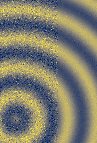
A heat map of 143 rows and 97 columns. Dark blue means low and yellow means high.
Overall the values sit about 50% of the way up the scale. No single row or column stands out from its neighbours. Rings spread out from the bottom left. Neither half mirrors the other. The right part is calmer, past a seam about 60% of the way across.
